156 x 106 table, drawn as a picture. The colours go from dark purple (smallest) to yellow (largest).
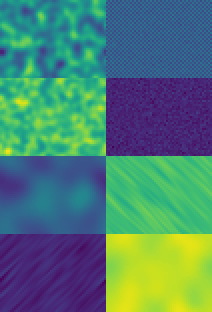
It is made of 4 by 2 panels. Panel 1,1: middling, blotchy, strong in contrast. Panel 1,2: low, checkered. Panel 2,1: high, blotchy. Panel 2,2: very low, fine-grained, faint in contrast. Panel 3,1: low, smooth. Panel 3,2: high, slanting down to the right, faint in contrast. Panel 4,1: very low, slanting up to the right, faint in contrast. Panel 4,2: very high, smooth, faint in contrast.
